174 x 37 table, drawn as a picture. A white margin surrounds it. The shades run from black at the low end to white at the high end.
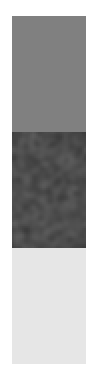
The table splits into 3 rows of 1 panel. Panel 1,1: middling, flat. Panel 2,1: low, blotchy, faint in contrast. Panel 3,1: very high, flat.
